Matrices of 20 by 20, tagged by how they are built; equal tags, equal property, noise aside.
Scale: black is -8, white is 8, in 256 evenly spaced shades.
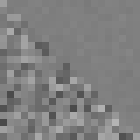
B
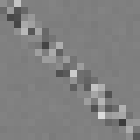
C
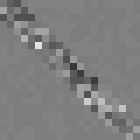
C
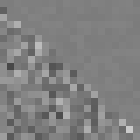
B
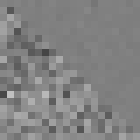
B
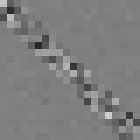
C
